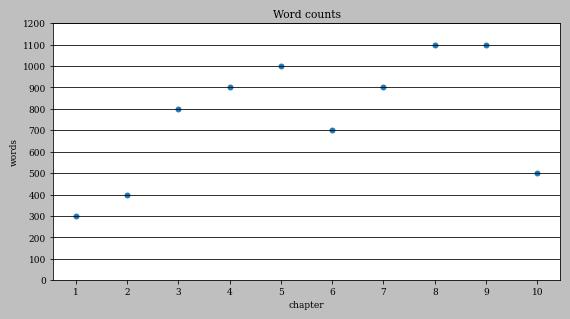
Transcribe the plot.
Title: Word counts
x-axis: chapter, ticks 1 2 3 4 5 6 7 8 9 10
y-axis: words, ticks 0 100 200 300 400 500 600 700 800 900 1000 1100 1200
Values:
300 400 800 900 1000 700 900 1100 1100 500
